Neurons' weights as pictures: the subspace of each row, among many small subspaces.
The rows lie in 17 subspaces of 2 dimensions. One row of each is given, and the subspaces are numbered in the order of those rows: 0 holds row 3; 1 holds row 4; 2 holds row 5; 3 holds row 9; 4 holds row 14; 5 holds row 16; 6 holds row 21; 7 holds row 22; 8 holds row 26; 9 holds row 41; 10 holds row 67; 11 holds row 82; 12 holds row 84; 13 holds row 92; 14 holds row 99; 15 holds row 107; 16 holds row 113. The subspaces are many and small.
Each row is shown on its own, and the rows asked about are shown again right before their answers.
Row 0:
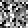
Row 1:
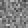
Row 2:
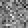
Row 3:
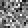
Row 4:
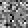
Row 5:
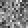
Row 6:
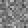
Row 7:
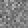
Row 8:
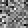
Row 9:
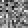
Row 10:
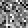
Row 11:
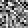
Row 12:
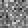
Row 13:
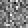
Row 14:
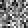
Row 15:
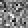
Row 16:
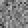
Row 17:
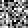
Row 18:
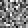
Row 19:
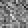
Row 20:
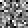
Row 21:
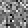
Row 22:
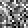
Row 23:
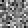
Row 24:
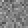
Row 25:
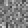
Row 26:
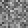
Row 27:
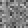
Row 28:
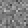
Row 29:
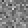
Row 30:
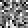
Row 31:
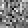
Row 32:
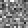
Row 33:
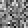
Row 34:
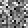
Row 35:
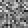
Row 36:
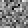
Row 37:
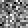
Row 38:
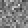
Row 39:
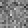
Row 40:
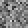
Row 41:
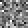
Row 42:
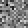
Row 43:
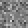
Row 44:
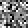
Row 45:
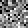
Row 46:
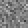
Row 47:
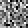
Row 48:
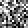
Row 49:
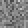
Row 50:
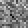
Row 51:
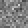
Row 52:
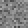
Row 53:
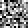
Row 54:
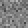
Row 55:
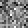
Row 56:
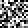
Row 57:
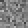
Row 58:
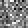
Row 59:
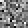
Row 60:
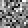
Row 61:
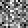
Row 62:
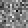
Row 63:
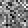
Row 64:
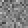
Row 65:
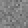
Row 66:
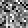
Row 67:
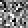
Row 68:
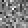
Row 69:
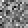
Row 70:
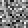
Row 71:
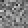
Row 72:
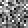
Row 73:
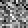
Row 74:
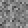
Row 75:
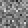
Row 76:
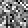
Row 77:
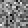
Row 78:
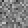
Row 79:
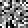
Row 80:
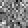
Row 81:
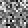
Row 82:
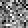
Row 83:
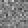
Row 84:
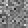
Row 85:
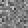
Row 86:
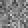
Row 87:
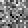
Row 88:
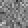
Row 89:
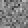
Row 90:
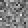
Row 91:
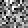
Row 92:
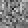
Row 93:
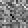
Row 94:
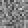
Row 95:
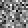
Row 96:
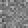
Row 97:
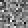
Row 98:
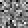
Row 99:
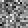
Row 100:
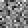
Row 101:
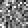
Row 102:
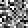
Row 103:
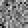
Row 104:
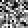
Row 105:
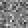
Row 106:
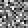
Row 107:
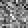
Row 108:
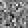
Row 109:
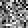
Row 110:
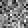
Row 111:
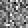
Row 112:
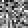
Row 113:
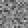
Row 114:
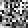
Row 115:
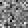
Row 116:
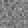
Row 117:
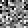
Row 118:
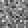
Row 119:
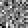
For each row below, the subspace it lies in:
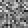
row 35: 3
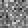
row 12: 3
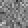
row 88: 2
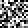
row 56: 8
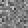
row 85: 7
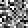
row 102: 7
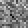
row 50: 15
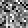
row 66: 6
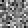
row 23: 4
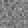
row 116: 8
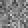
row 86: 4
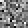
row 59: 5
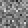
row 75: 16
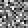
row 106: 11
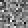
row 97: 5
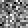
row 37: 14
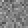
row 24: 2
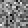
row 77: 14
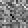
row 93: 15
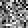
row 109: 11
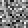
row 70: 11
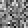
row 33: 4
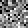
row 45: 4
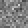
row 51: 0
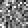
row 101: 5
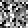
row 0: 10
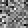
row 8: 12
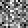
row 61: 8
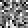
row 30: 9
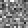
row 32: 16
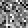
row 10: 6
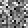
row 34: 12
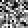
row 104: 3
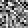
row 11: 11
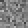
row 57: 5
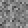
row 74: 10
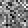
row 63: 11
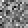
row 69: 10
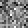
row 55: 12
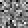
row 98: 9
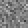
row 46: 15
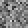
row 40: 1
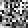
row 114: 13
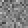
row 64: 2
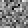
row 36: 0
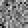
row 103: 5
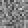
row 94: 8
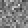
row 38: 0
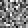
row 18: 14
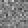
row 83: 8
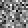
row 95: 13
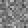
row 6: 7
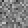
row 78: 2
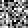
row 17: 3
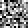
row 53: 16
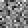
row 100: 1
